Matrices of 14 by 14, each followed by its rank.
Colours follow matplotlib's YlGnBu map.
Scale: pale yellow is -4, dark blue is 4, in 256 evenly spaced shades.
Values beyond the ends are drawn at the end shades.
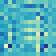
three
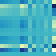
one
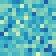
full rank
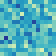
full rank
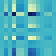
one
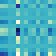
one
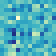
three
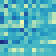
three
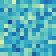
full rank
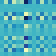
one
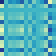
one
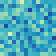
full rank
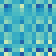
one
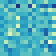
three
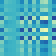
one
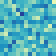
full rank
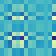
one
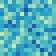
full rank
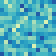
full rank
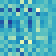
three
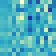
three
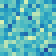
full rank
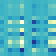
one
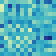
three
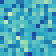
full rank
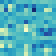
three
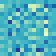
three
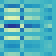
one
